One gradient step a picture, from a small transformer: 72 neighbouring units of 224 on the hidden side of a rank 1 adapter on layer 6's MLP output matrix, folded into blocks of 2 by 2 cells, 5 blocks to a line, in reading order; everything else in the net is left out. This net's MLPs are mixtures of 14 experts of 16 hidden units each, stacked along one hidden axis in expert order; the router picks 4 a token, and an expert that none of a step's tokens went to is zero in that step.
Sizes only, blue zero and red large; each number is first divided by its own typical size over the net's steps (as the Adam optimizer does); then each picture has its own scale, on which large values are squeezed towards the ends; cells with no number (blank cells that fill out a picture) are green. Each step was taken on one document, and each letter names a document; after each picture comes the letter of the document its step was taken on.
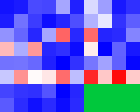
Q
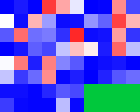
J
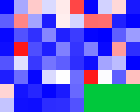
Q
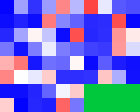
J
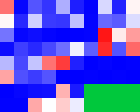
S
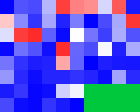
J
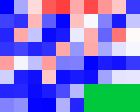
J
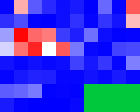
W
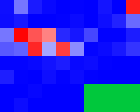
W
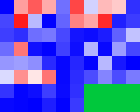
Q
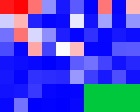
W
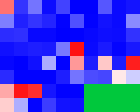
S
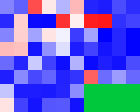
Q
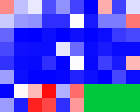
S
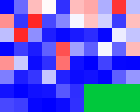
J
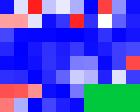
S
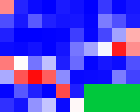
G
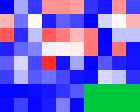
J
